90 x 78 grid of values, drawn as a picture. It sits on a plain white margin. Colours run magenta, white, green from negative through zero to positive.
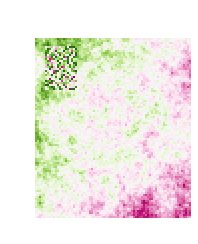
Values rise toward the top left. There are no regular stripes. An odd patch, rougher than its surroundings, sits in the top left. The halves do not mirror each other. The texture is blotchy. The top left is the roughest part.
